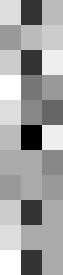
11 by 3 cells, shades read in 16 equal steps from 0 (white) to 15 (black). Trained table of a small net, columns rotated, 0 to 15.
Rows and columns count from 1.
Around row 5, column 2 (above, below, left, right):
8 15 2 9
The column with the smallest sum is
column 1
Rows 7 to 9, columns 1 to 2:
5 5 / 6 5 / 3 12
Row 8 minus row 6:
2 -10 5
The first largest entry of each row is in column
2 1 2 2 3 2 3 1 2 2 2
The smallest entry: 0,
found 2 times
